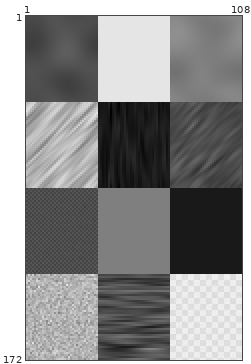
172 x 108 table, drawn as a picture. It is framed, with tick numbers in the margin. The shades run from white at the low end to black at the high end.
It is made of 4 by 3 panels. Panel 1,1: high, smooth, faint in contrast. Panel 1,2: very low, flat. Panel 1,3: middling, smooth, faint in contrast. Panel 2,1: low, slanting up to the right. Panel 2,2: very high, streaked downward, faint in contrast. Panel 2,3: high, slanting up to the right, faint in contrast. Panel 3,1: high, checkered, faint in contrast. Panel 3,2: middling, flat. Panel 3,3: very high, flat. Panel 4,1: low, fine-grained. Panel 4,2: high, streaked across. Panel 4,3: very low, checkered, faint in contrast.
